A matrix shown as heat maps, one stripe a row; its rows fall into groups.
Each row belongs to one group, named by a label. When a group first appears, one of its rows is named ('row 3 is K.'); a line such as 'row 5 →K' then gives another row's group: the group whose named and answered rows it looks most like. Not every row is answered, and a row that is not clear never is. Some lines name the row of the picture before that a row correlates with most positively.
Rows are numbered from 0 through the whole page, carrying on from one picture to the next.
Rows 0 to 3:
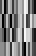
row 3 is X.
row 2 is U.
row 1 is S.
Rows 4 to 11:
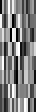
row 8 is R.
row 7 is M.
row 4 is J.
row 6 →X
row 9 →R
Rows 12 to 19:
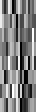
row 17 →M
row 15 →M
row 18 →X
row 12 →U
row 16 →R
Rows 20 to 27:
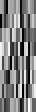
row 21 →M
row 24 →S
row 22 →X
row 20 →M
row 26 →S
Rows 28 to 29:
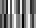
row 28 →X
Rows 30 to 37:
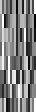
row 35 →X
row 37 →S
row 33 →J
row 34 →R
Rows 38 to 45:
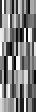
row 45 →R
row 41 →S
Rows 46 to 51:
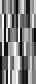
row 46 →S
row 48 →R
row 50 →M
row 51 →M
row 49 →M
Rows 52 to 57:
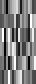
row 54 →J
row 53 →S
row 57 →U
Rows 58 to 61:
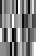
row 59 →X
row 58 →J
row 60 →U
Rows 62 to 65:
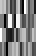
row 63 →U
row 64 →S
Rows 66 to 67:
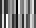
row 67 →J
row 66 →J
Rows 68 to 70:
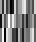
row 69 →J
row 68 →S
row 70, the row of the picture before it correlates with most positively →67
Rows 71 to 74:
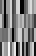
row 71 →M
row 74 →J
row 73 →U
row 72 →U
